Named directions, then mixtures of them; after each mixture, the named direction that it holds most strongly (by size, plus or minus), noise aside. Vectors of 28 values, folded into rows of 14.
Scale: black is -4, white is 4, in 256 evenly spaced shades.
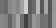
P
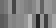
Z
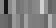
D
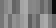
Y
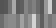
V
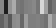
D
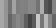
Z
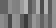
P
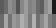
Y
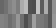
P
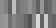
Z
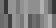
D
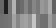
V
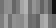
Y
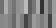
P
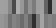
V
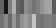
V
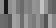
D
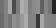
Y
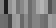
D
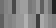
Y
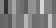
D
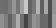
P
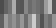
V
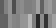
Z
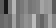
D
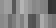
Y
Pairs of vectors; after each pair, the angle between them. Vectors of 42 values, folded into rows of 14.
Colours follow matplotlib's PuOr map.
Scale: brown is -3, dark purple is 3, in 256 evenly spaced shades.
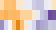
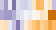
nearly opposite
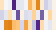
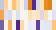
orthogonal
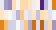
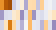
partly opposed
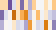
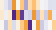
partly opposed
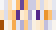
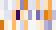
nearly parallel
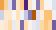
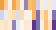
partly aligned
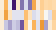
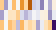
partly opposed
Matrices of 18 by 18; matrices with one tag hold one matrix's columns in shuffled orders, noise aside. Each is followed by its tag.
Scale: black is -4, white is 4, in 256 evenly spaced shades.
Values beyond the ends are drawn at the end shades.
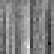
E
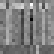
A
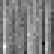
E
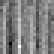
E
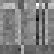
A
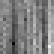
E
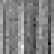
E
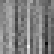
E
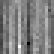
E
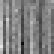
E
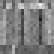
A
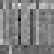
A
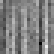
E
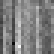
E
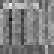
A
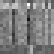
A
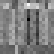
A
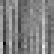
E
